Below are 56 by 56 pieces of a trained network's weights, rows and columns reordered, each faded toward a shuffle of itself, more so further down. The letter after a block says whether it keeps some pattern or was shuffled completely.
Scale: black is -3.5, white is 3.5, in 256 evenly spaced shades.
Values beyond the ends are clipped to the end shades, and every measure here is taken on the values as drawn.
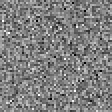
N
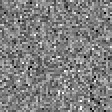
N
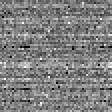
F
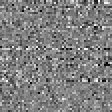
F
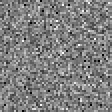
N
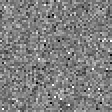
N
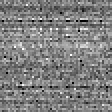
F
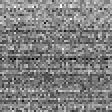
F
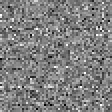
F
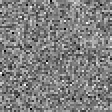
N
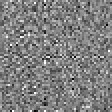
F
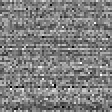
F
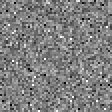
N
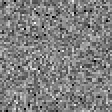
N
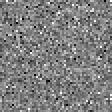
N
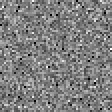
N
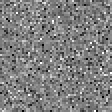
N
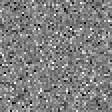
N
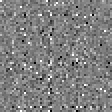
F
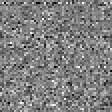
F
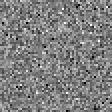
N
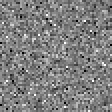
N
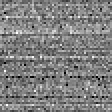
F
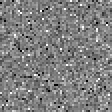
N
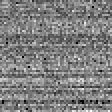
F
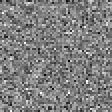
F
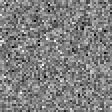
N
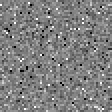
N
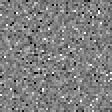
N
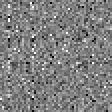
F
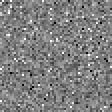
N
